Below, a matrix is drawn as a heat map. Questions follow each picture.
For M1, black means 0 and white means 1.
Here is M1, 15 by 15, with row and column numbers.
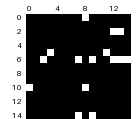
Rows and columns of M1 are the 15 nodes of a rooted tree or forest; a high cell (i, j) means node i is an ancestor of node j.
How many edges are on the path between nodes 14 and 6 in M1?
1
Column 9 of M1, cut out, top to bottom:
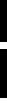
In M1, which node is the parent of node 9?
14
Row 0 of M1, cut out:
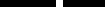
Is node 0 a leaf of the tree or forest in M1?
no
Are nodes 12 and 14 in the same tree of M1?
yes
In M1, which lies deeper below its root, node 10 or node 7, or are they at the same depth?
node 7
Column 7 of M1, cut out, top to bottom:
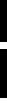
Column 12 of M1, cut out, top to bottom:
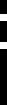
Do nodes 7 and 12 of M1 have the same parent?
no
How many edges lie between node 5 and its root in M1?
0
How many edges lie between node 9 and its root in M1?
2
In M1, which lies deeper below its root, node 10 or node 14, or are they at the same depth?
node 14
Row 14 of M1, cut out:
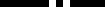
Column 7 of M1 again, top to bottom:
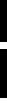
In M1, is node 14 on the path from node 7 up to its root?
yes
